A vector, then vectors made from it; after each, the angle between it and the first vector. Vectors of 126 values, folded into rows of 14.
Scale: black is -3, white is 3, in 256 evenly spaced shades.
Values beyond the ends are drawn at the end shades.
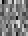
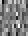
nearly parallel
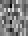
orthogonal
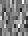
partly aligned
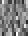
nearly opposite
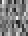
nearly opposite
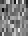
orthogonal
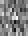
partly opposed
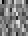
nearly parallel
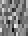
partly opposed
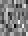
partly aligned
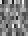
nearly parallel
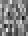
partly aligned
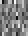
nearly parallel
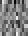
nearly opposite
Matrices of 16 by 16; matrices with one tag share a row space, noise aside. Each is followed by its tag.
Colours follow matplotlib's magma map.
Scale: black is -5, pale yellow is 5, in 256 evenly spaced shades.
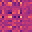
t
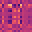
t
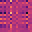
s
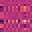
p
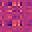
t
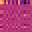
p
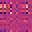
s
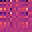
s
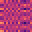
p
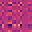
t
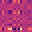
t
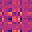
t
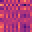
p
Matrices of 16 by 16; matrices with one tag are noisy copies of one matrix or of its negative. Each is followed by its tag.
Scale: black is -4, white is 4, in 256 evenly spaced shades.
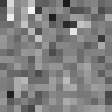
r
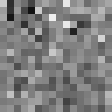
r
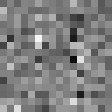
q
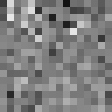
r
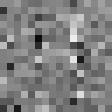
q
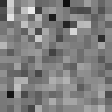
r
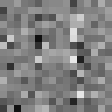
q
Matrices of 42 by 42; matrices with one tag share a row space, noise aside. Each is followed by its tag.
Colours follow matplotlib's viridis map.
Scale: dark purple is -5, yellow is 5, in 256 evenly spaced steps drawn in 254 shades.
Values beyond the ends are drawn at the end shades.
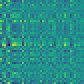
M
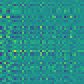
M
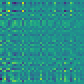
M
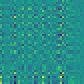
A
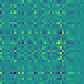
A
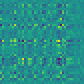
A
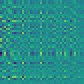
M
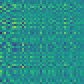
M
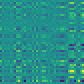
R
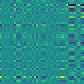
R
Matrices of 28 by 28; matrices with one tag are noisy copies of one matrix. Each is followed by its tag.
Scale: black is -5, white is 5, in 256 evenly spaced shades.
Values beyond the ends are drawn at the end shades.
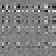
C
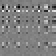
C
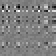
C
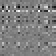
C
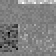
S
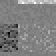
S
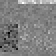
S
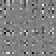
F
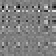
C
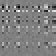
C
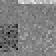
S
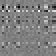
C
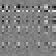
C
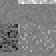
S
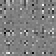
F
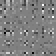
F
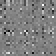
F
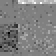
S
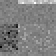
S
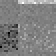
S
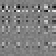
C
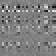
C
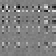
C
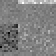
S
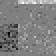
S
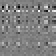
C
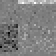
S
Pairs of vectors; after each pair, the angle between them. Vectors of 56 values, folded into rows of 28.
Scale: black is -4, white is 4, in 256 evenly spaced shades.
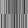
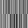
partly aligned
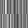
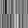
nearly opposite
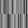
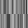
nearly parallel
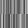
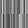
nearly parallel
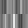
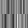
partly opposed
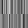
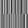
partly aligned
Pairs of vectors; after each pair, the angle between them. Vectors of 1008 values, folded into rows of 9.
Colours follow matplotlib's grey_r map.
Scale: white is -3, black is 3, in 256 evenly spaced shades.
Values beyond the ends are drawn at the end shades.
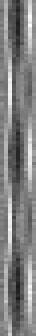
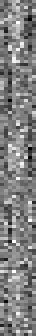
partly opposed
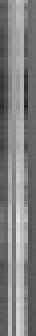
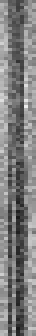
nearly opposite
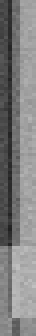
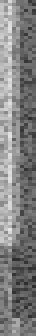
nearly opposite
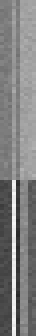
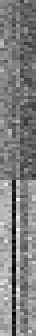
nearly opposite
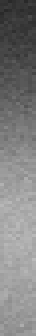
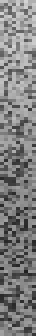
partly opposed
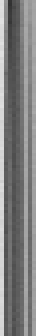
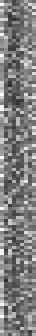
partly aligned
